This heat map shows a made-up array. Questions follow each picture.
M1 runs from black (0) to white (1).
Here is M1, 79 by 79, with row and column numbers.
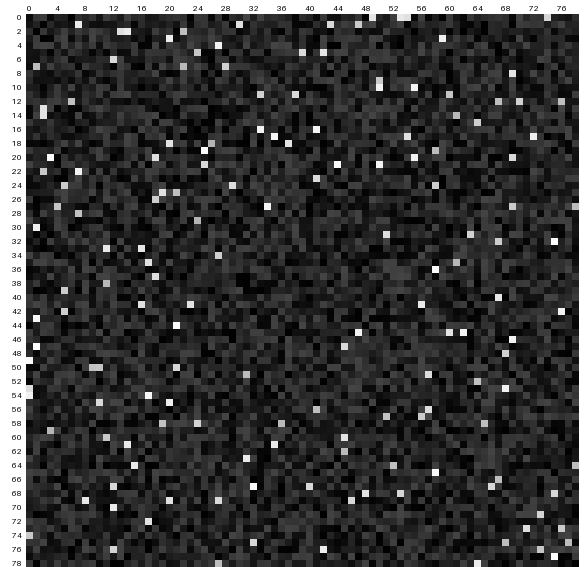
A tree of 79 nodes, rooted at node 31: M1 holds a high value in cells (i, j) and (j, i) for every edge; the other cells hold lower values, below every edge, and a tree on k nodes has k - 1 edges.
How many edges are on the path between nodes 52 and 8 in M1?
5
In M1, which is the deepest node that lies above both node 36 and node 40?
67
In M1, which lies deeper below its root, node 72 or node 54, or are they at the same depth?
the same depth
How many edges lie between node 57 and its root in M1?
2
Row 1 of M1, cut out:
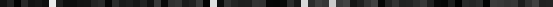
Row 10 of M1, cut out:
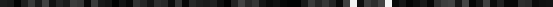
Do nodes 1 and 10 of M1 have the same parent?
no
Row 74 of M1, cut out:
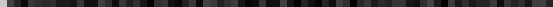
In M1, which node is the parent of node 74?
0
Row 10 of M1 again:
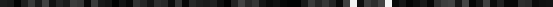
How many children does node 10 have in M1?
1
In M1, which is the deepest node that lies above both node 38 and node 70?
11
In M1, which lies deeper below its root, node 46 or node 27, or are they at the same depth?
the same depth
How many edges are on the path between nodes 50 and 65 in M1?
5
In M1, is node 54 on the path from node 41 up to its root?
no
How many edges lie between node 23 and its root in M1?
5
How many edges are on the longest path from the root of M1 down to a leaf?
43
